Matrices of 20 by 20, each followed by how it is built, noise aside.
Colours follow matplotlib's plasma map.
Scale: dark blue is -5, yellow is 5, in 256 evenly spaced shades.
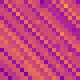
Toeplitz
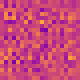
low rank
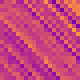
Toeplitz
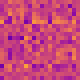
low rank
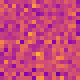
low rank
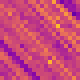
Toeplitz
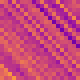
Toeplitz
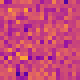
low rank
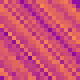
Toeplitz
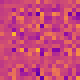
low rank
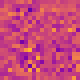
low rank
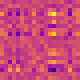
low rank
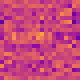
low rank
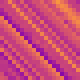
Toeplitz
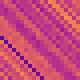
Toeplitz
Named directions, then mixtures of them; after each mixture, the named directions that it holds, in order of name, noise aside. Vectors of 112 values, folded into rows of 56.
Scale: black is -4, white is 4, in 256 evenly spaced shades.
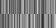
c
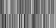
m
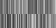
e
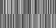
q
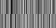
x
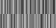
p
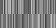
q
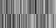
e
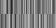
p, x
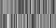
e, m, p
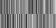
e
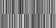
m, q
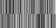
c, e, q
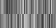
c, m, x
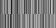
c, q, x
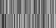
c, m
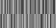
p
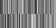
c, e, q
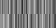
c, e, x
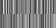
c, p, q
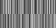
c, q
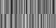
p, x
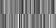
m, p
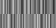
p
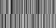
m, x
